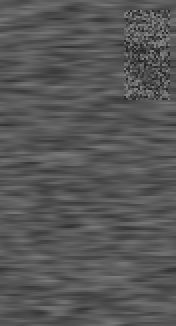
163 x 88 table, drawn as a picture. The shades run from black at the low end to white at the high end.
Streaks run across, left to right. Values change most from cell to cell in the top right. Neither half mirrors the other. An odd patch, rougher than its surroundings, sits in the top right.
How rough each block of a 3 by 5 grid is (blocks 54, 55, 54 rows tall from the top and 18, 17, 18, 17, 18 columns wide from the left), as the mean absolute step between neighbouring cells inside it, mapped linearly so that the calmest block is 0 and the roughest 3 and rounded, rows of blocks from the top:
0 0 0 2 3
0 0 0 0 0
0 0 0 0 0
